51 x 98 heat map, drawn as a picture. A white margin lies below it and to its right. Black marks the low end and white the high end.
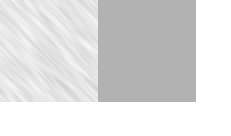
It is made of 1 by 2 panels. Panel 1,1: very high, slanting down to the right, faint in contrast. Panel 1,2: high, flat.
